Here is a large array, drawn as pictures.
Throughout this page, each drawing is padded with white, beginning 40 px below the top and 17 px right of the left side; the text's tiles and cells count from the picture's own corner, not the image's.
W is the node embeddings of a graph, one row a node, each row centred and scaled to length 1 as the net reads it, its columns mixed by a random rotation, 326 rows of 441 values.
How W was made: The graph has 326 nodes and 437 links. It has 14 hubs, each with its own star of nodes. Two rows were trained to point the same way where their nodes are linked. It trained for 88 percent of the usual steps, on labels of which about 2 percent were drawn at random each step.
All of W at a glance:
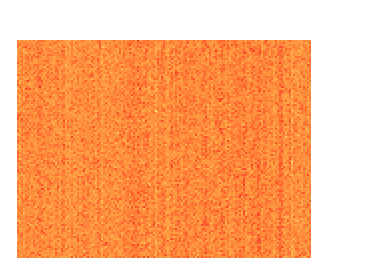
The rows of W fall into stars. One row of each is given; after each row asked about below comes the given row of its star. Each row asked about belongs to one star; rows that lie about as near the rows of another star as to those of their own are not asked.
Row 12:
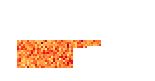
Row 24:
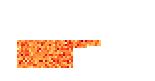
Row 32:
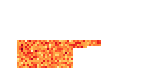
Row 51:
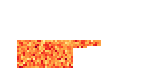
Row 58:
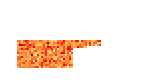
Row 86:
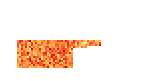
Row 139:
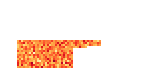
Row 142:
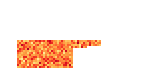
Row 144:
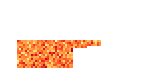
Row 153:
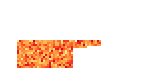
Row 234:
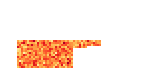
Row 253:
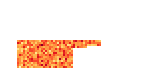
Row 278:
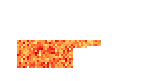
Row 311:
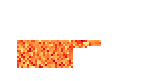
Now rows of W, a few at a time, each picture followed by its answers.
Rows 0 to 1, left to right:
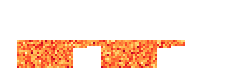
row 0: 278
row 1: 144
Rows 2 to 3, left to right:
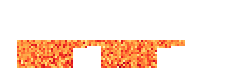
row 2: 153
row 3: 144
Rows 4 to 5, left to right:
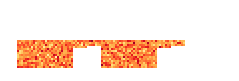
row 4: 153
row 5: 142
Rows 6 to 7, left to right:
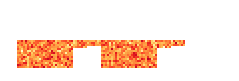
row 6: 142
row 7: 51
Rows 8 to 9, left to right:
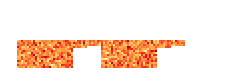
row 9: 144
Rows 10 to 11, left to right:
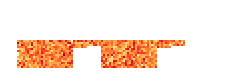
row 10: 24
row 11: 51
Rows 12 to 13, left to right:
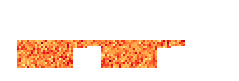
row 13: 153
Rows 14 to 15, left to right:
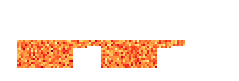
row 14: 12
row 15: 278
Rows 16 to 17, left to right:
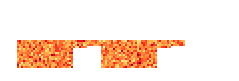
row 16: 311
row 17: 12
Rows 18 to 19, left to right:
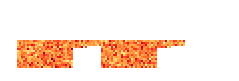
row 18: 58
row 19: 58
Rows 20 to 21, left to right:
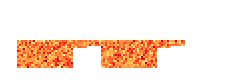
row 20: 12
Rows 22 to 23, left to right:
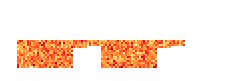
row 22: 253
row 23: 58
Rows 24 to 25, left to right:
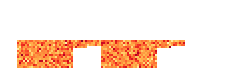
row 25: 311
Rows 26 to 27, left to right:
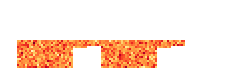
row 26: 32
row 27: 32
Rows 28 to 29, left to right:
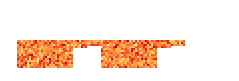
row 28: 142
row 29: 139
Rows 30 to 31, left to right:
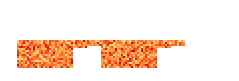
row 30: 139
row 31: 86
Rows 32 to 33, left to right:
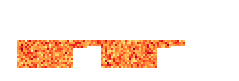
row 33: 86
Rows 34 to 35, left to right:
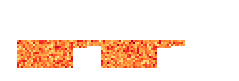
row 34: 24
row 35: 139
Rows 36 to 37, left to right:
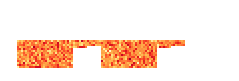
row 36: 58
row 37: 234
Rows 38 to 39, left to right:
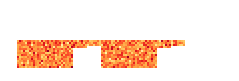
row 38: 253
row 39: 142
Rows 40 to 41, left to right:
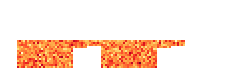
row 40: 144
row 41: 278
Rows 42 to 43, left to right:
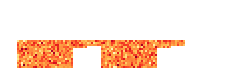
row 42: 32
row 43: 253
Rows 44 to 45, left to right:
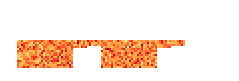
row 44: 153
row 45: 12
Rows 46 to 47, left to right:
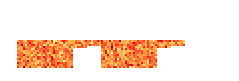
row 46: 278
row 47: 51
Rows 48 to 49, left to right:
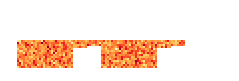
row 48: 234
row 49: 278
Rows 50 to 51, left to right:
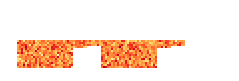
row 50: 32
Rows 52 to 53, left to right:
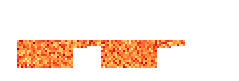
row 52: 142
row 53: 311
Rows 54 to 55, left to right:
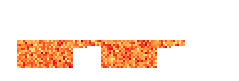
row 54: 58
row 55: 58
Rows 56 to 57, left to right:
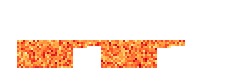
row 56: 12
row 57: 58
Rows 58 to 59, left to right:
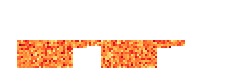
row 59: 278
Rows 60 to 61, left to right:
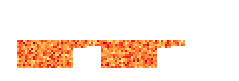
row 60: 32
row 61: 142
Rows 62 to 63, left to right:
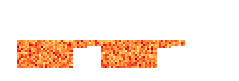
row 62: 12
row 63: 58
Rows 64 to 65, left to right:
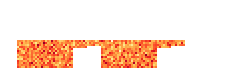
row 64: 139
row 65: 144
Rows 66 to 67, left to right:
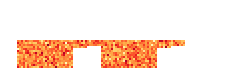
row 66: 24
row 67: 51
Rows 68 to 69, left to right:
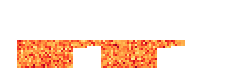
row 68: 142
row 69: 58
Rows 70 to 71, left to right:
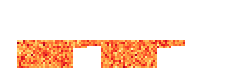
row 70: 234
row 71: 311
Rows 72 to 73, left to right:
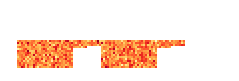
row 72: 24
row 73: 234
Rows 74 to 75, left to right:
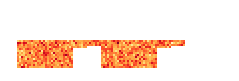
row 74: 234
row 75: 32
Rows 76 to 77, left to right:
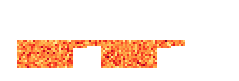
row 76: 12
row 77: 311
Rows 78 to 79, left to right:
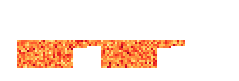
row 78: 311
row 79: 278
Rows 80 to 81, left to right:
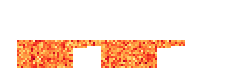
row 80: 142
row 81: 24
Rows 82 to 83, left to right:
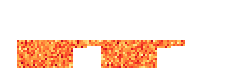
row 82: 144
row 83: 32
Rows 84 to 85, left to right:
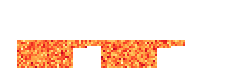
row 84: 139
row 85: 311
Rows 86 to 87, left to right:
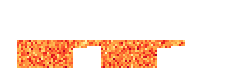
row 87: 144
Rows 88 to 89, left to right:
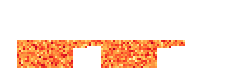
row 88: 278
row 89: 24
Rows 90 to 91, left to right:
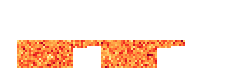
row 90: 12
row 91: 24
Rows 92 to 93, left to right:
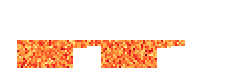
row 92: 24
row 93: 86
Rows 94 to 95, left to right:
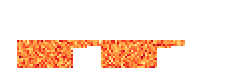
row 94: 144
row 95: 32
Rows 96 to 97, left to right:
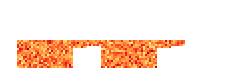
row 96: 32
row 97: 278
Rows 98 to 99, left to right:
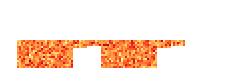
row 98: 86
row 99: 142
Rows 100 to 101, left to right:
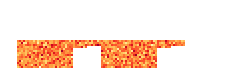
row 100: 12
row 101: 51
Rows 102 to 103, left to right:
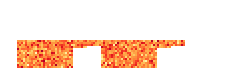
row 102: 142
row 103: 32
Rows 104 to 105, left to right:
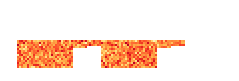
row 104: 311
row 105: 234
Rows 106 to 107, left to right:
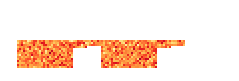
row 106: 153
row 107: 12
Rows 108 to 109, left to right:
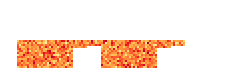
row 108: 86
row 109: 253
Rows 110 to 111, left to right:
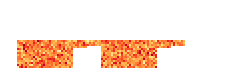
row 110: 142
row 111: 253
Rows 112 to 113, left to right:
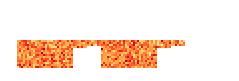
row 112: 58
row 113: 142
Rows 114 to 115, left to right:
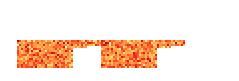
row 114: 144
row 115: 51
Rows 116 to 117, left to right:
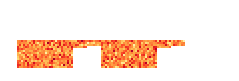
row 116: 153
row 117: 311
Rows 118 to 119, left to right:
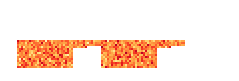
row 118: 86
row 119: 153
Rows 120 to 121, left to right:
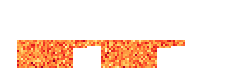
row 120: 139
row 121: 311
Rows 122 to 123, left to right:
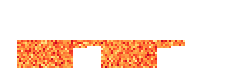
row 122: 311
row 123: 24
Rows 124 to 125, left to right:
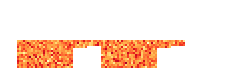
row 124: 12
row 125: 86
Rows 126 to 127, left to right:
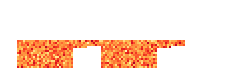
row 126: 24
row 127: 12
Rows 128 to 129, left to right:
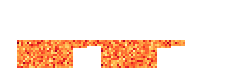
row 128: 24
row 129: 142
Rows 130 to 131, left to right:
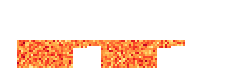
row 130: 311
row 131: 142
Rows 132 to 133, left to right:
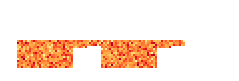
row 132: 24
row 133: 24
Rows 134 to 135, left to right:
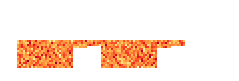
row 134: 278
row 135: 12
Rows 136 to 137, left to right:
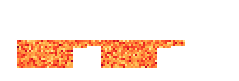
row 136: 144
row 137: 311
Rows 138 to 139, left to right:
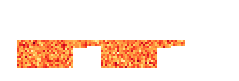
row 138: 142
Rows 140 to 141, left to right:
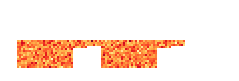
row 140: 153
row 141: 278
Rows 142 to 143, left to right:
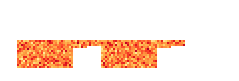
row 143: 234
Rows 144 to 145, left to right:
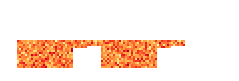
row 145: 139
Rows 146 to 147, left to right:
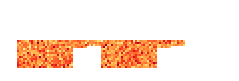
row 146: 144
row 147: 278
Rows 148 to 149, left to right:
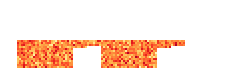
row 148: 32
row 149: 86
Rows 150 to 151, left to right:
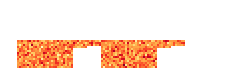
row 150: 86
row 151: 311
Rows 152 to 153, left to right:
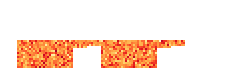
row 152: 144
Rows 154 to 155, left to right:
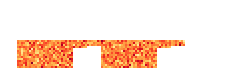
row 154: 139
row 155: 144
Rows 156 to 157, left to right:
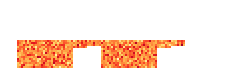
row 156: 142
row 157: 278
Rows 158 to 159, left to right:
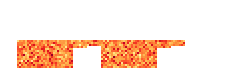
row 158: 278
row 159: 311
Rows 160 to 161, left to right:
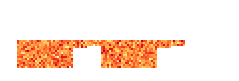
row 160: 144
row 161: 32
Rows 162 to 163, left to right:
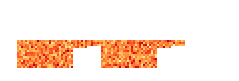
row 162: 144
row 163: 139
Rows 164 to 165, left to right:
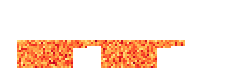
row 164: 12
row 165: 86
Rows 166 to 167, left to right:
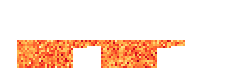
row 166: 51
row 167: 139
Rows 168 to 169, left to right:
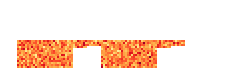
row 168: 142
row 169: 253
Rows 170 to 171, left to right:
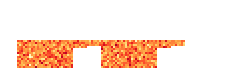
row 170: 86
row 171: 58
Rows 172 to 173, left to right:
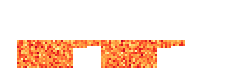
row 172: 278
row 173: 144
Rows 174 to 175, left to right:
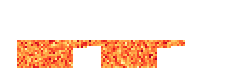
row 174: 142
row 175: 311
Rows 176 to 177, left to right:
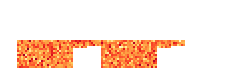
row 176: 51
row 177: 144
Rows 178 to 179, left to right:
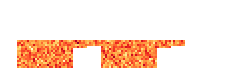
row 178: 12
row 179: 311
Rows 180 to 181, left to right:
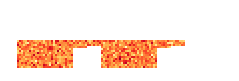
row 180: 278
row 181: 86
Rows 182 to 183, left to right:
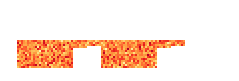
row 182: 153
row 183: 311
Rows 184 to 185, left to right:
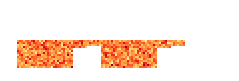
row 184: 253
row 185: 311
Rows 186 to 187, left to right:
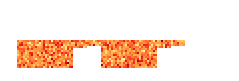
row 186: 58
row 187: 142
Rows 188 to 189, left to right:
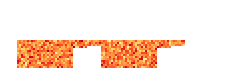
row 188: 311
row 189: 153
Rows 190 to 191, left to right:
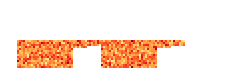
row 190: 153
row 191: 142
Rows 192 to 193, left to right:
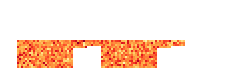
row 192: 311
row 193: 311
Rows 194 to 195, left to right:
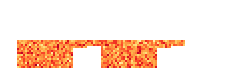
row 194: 32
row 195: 144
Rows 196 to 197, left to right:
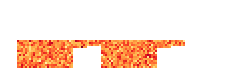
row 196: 51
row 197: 24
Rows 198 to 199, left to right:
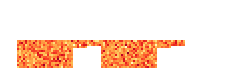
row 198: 142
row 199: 86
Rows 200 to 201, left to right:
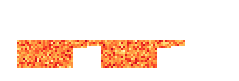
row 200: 24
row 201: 58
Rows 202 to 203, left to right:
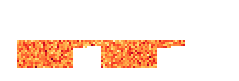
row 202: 58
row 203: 12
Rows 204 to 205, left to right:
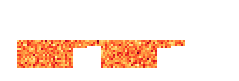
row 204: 278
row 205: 12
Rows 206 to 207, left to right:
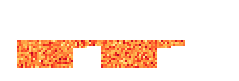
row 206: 51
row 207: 153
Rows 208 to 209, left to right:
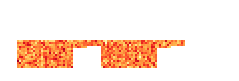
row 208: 234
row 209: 58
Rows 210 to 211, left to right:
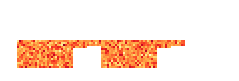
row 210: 153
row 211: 32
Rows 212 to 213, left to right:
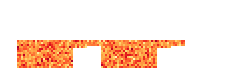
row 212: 51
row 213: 58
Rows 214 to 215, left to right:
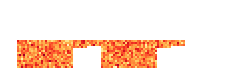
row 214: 51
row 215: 253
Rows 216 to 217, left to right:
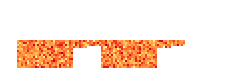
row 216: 139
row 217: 51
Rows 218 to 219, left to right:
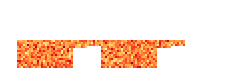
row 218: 278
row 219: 139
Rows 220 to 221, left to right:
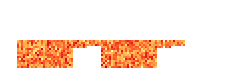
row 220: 86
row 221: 142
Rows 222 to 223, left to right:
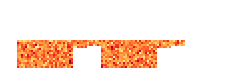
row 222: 12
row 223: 139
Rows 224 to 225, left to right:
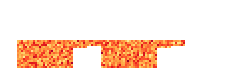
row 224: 153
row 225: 32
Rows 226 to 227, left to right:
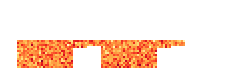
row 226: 51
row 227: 144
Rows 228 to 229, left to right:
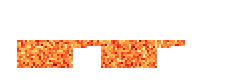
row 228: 144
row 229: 278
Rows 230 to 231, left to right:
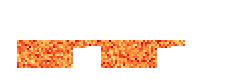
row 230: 32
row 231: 58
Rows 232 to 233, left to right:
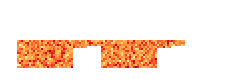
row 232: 86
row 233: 153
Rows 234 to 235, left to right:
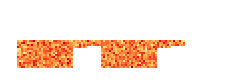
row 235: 51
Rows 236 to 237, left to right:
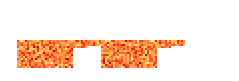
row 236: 51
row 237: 278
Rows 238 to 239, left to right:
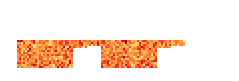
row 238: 311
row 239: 144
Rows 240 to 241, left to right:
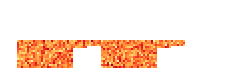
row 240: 153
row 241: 32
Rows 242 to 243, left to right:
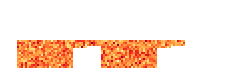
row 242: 51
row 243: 278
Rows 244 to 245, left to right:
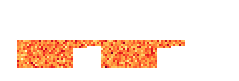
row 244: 139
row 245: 24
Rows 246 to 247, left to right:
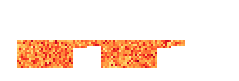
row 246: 234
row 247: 311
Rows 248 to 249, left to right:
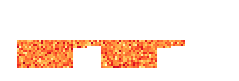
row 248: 12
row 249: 32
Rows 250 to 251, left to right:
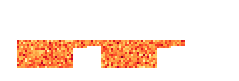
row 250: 51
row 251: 32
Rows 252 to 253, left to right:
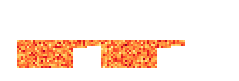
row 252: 153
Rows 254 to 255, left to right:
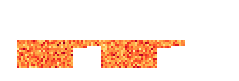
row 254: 253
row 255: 139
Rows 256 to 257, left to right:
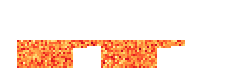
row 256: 51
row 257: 12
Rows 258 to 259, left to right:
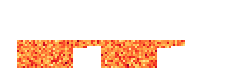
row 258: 153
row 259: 278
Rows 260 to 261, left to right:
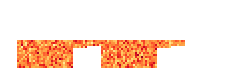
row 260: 278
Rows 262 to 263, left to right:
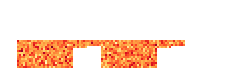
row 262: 51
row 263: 12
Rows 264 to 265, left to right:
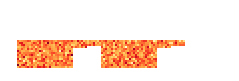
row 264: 142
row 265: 86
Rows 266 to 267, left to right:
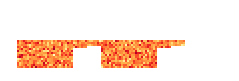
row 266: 144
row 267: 153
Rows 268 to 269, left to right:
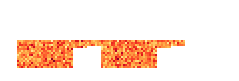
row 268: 58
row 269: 253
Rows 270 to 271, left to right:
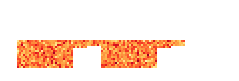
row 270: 278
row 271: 139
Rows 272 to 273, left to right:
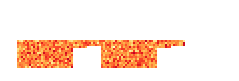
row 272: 234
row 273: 144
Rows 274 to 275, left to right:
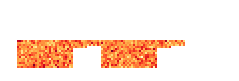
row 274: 144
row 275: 24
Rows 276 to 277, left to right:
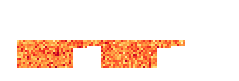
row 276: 12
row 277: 51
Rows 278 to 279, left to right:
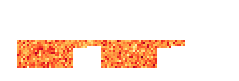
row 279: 153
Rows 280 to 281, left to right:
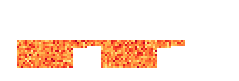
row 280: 58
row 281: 253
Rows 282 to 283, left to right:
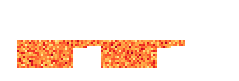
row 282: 311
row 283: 12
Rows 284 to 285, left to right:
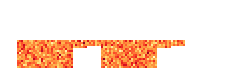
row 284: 153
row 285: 278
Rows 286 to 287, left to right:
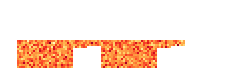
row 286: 144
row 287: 51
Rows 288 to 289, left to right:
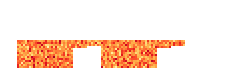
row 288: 253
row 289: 253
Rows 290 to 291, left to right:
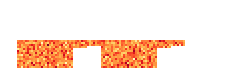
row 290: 139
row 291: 51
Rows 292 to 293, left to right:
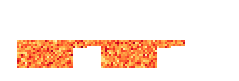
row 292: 12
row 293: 32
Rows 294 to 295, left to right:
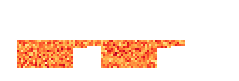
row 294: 311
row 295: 58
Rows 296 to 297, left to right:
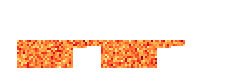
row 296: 32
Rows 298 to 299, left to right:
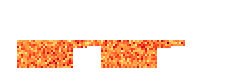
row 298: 12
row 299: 153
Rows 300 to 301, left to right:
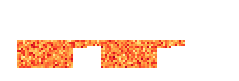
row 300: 51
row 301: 12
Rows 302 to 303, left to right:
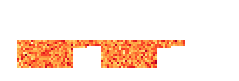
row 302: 234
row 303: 153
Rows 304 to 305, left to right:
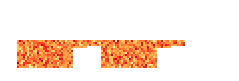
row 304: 253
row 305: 86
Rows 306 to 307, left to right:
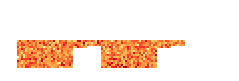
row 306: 153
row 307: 144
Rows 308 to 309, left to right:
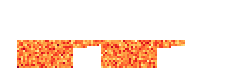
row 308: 278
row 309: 58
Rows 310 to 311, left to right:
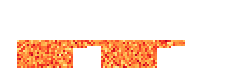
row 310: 278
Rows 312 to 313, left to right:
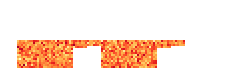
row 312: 32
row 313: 153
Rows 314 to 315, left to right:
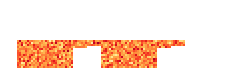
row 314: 278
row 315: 86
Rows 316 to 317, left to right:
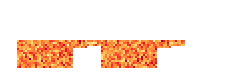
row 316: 153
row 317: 153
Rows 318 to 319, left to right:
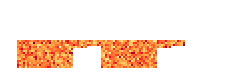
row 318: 32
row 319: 12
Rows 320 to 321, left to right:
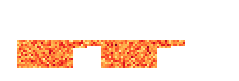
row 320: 86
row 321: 86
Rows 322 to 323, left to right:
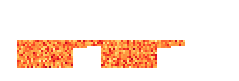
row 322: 153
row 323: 24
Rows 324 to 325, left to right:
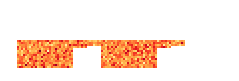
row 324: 144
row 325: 139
